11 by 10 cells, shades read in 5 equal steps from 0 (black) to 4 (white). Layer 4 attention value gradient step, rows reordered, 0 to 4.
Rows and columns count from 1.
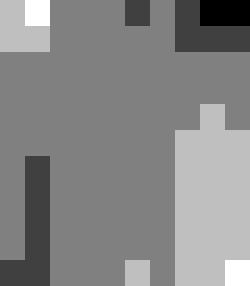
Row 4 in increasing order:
2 2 2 2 2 2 2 2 2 2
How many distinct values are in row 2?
3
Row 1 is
3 4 2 2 2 1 2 1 0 0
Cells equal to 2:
73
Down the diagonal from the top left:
3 3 2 2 2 2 2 3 3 3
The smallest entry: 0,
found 2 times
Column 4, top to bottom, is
2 2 2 2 2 2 2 2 2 2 2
